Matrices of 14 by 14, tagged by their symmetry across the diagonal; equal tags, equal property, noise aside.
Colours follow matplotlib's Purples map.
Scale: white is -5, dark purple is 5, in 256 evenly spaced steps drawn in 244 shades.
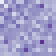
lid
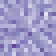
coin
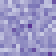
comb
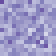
lid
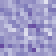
coin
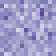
comb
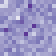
lid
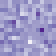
coin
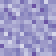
coin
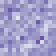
lid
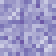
lid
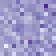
coin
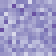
coin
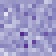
comb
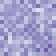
lid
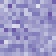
comb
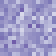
comb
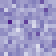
comb
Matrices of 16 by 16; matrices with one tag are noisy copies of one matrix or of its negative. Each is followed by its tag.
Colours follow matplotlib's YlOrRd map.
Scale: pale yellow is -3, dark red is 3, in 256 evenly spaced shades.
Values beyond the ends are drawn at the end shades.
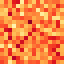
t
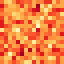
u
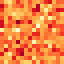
u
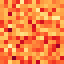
t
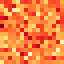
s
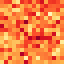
s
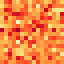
u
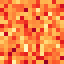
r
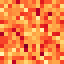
r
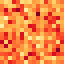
s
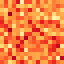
t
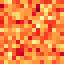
u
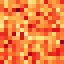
s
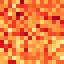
t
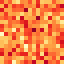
r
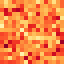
s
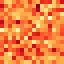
u
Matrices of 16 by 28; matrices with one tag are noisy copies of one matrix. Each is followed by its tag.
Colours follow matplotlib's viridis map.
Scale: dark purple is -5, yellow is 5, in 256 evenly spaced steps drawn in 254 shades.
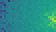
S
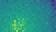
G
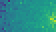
S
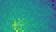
G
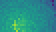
G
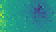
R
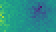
R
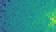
S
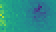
R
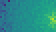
S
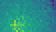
G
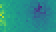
R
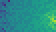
S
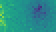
R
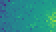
S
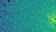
S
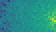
S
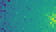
S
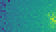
S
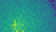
G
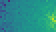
S
